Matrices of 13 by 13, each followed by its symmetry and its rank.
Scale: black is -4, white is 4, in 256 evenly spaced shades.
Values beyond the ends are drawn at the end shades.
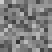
neither, full rank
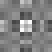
symmetric, rank one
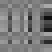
neither, rank one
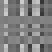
neither, rank one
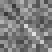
symmetric, full rank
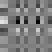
neither, rank one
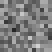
neither, full rank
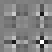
symmetric, rank one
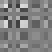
symmetric, rank one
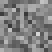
neither, full rank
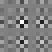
symmetric, rank one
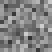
neither, full rank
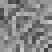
symmetric, full rank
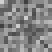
symmetric, full rank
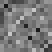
symmetric, full rank
